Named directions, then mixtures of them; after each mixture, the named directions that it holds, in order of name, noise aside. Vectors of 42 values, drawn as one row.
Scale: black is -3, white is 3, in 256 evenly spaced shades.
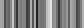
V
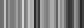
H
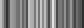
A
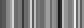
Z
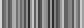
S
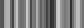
A, V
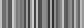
S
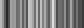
A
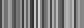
H, S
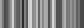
A, Z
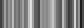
H, Z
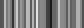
V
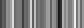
Z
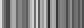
A, S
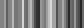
H, V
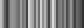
A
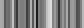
V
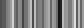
Z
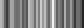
A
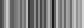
A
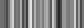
A, Z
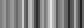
H, V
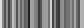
S, V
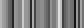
Z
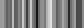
H, V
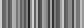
S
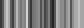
A, V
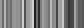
H, S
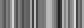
V, Z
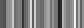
Z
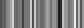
Z
